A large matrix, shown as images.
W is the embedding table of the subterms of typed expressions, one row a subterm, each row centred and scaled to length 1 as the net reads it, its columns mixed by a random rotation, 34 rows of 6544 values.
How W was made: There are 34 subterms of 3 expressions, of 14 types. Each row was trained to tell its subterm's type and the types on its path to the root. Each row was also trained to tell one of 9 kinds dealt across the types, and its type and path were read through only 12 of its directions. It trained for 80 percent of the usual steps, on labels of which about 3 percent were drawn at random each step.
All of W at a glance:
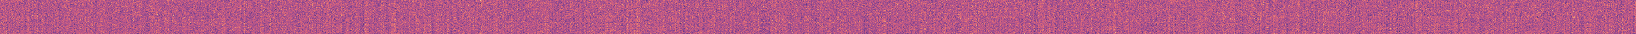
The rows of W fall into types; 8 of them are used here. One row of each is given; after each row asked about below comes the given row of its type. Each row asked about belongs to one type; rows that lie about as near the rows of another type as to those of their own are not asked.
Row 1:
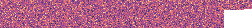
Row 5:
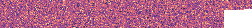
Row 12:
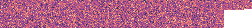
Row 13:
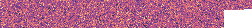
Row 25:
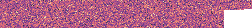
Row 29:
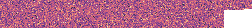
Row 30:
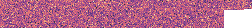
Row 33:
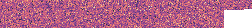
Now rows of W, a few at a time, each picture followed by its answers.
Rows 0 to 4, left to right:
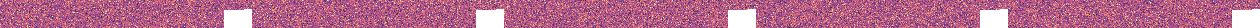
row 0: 33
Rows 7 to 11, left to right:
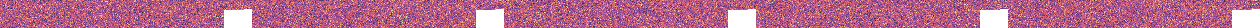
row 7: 5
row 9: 5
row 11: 25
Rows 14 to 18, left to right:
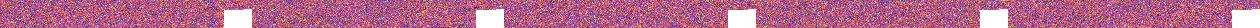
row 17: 29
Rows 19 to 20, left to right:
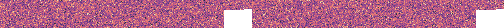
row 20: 33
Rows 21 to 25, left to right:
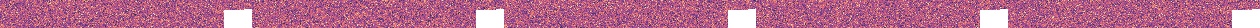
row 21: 25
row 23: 30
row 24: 13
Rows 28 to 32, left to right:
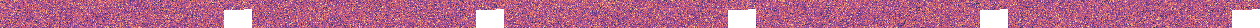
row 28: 13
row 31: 13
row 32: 5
